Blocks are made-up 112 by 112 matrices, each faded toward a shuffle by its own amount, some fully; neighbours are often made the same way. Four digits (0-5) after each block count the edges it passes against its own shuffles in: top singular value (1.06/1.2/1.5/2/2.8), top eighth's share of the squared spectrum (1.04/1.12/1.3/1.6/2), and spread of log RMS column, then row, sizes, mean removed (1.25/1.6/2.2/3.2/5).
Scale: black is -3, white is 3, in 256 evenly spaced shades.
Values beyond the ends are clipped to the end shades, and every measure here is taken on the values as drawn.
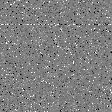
3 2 0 1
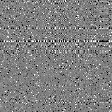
5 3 2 3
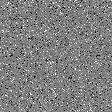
2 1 0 0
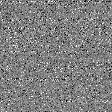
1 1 0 3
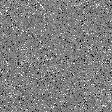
1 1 1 1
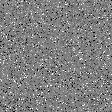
0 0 0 0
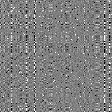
5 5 3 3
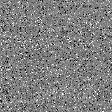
3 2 1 0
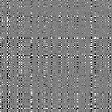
5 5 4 4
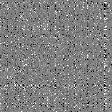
4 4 3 2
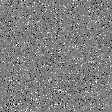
3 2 0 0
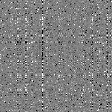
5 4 3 2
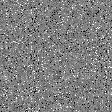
3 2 1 0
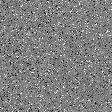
0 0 0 0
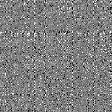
5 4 3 3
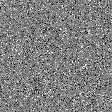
2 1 0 0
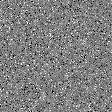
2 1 0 0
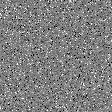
0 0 0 0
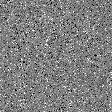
2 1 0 0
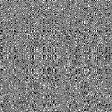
5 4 3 3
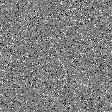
1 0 0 0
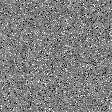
2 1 0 0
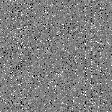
3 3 2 0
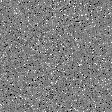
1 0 0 0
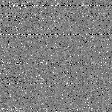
3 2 1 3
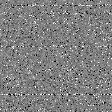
2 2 1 2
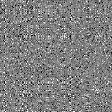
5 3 3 2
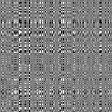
5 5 5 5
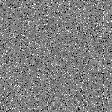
3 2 1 0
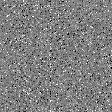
3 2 1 0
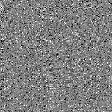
4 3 2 1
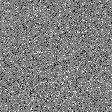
2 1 0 0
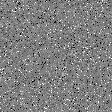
2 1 0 0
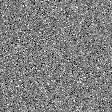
0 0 0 0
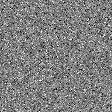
0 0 0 0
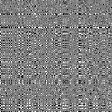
5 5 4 4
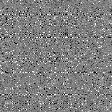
5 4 2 3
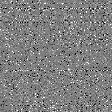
4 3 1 2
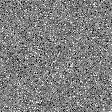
0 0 0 0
